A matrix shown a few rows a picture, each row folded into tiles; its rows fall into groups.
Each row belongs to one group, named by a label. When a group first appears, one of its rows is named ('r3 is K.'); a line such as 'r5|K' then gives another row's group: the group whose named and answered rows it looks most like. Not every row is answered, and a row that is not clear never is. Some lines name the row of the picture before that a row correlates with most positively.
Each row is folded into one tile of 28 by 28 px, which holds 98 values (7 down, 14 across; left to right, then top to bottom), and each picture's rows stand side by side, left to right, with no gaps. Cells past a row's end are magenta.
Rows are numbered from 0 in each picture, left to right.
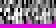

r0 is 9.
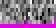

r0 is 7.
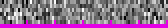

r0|9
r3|7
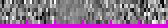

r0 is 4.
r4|9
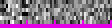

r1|9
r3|7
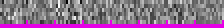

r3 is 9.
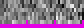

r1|7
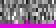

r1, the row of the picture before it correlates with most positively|0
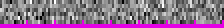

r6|7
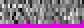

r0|9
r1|4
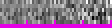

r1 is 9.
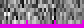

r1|7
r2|7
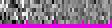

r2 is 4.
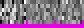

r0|4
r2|4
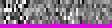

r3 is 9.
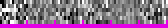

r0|4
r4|9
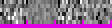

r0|9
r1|9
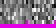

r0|9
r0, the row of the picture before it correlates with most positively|0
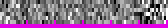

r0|7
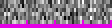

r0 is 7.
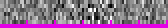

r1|7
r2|7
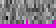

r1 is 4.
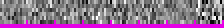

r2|9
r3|9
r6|7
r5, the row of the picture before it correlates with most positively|0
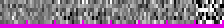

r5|7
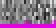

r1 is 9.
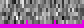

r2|4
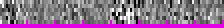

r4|9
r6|4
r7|9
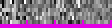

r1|9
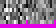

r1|7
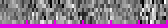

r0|7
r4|7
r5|4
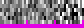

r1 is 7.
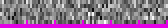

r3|7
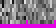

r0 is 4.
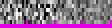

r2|7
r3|4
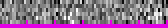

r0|4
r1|9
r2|9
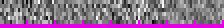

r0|9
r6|7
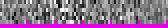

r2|4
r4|9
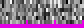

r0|4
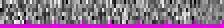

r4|4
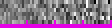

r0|7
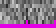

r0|7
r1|4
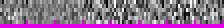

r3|7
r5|7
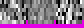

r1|4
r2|4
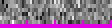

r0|7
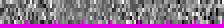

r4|4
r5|4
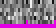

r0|9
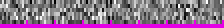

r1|9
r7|4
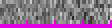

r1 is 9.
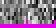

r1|7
